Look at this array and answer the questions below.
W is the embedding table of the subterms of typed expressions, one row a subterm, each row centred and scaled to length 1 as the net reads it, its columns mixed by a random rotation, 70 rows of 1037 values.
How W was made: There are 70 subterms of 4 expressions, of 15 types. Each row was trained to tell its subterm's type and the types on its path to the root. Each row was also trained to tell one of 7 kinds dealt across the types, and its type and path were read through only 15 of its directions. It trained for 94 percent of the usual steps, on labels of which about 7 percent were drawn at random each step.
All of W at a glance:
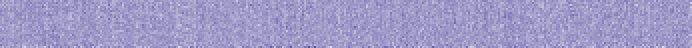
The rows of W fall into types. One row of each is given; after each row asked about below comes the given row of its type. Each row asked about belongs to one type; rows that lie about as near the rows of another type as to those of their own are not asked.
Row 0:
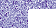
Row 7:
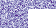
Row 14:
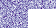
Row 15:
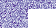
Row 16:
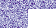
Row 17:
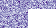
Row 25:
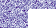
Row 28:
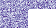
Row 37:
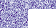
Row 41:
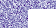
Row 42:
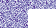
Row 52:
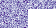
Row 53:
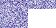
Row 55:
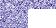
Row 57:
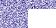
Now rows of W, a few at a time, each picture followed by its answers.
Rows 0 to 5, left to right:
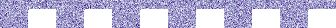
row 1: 55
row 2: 42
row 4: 28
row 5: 14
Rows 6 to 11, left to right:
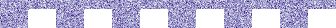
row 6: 41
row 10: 53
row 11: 53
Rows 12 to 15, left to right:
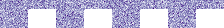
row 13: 37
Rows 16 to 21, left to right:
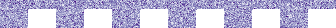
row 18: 16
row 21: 16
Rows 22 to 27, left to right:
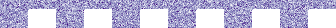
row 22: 25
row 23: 0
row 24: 14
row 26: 0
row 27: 42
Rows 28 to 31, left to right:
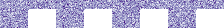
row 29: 25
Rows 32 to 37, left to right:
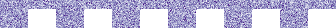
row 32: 17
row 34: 17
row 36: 14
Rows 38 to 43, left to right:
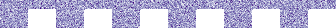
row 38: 16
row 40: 37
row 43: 7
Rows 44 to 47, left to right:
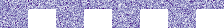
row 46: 55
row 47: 57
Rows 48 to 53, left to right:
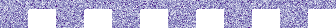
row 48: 57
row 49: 15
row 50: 16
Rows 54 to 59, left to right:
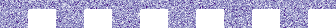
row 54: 37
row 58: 7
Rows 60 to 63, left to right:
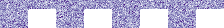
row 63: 53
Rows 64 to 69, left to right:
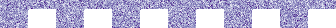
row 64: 25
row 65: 0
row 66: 55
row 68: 55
